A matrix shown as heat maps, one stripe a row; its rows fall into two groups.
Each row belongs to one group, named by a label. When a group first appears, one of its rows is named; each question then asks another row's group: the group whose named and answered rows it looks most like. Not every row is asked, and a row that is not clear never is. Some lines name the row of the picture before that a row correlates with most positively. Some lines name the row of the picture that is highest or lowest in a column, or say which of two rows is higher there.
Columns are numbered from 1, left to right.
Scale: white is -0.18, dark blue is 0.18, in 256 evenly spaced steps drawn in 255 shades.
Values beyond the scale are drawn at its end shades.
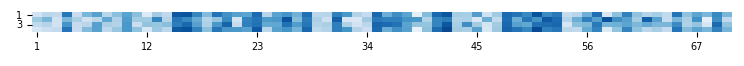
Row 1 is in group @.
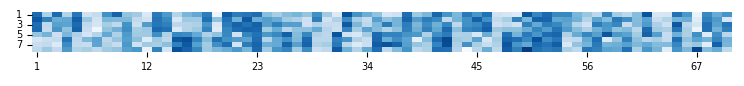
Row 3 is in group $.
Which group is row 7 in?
@
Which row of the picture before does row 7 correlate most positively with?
3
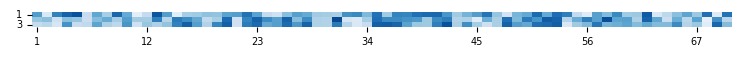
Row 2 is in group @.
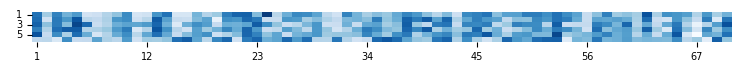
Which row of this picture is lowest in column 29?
6
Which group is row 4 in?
$
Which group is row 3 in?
$
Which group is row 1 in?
$
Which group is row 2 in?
$
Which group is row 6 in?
@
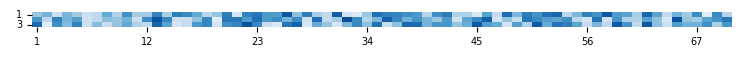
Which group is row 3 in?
$
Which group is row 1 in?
@
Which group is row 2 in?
$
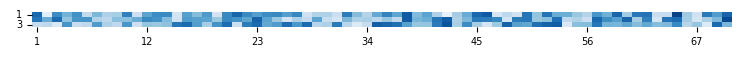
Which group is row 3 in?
@
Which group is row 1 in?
$
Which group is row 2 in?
$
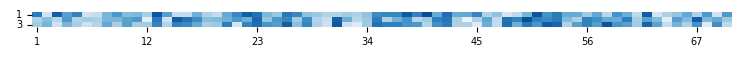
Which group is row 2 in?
@
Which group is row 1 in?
$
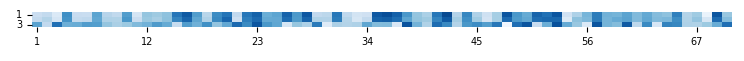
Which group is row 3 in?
$
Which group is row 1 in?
@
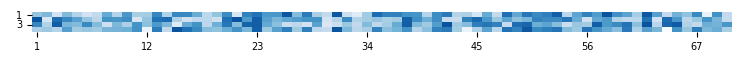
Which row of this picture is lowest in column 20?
4
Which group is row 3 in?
$
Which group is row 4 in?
@
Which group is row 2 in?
$
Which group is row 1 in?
@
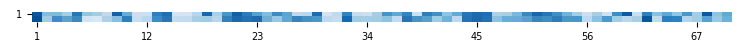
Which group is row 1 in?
$
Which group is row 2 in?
$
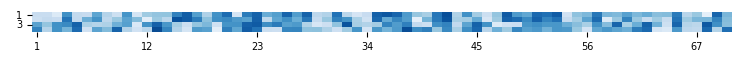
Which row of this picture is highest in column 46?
3
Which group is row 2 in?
@
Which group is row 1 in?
@
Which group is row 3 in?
$
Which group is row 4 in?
$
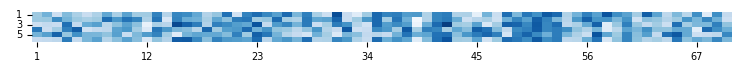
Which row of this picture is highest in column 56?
2
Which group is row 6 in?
@
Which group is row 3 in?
@
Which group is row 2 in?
@
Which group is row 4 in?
$
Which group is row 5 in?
$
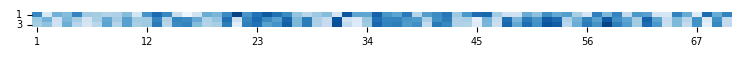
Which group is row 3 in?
@
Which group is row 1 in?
$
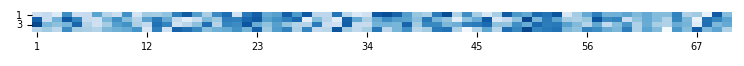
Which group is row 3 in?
$
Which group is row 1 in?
@
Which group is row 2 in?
$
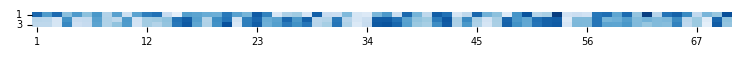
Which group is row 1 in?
$
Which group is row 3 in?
@
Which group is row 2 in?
@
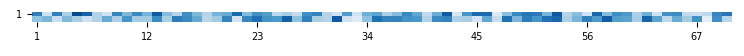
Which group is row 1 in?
$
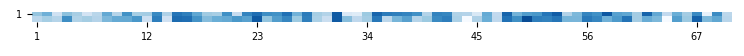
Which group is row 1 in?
@
